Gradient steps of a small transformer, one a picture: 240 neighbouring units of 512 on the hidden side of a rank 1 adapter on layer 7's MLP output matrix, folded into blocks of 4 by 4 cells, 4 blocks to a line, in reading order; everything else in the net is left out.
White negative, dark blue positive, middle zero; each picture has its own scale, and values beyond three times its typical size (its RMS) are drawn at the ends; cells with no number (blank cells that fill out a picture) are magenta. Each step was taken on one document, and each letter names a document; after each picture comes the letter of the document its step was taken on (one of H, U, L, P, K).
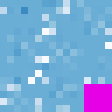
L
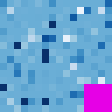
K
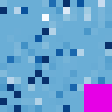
L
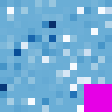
K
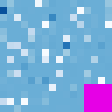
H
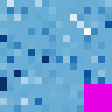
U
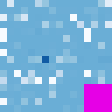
U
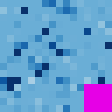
L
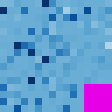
L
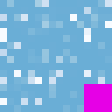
U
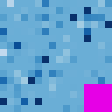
U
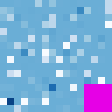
H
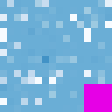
U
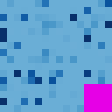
U
